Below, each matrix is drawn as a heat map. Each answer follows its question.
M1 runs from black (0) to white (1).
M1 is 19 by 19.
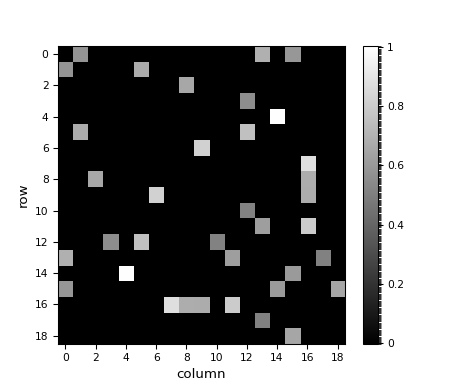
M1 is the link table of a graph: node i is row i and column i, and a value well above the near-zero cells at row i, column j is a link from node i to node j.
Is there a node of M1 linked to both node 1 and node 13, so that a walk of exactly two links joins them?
yes
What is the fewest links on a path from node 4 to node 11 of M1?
5
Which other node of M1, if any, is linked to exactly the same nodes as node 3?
node 10
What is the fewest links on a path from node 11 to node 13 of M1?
1
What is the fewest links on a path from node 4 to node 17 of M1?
5
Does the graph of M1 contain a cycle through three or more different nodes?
no
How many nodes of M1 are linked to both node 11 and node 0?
1
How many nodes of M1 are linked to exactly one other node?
8
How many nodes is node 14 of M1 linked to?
2
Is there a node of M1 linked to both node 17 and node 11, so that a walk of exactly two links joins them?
yes
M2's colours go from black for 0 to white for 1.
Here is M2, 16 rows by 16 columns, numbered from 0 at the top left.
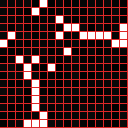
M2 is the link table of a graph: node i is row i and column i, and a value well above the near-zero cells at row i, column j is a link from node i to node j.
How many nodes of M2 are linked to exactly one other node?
10
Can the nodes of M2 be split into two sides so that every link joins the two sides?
yes
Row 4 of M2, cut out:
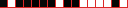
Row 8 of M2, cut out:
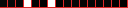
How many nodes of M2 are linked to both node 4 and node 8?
0
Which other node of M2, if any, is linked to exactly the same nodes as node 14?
node 0
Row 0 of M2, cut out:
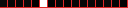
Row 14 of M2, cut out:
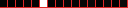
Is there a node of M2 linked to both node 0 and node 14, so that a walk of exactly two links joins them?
yes
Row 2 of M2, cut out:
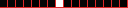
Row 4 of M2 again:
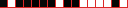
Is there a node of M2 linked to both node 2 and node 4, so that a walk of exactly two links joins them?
yes
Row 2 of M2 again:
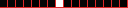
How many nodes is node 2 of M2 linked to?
1
